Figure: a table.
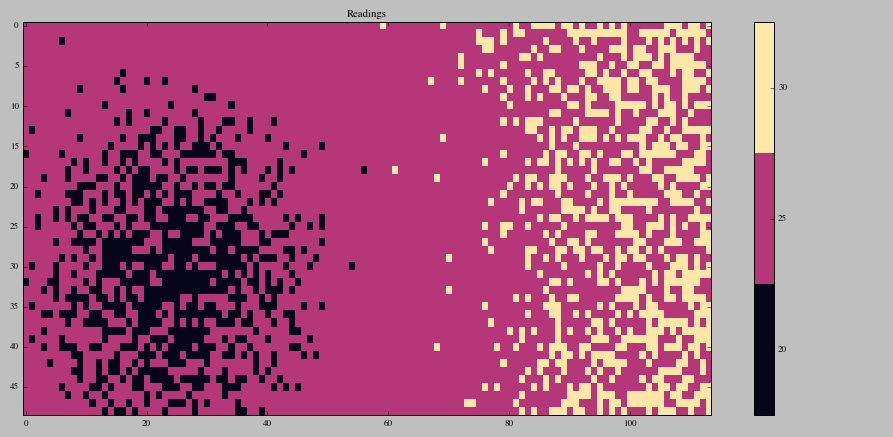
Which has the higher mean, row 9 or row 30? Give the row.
9
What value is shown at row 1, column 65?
25
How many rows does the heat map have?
49
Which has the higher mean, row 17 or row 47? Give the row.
47
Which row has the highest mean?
1
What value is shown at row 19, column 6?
25
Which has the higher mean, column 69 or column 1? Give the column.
69
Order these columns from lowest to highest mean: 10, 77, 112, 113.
10, 77, 112, 113
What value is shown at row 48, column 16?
20
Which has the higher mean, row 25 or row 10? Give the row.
10
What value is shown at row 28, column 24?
20
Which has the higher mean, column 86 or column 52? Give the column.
86
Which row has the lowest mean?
33
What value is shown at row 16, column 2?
25
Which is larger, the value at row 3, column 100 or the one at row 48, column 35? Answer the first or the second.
the first
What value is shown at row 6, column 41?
25
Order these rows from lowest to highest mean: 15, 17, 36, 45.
36, 45, 15, 17
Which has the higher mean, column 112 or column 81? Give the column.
112
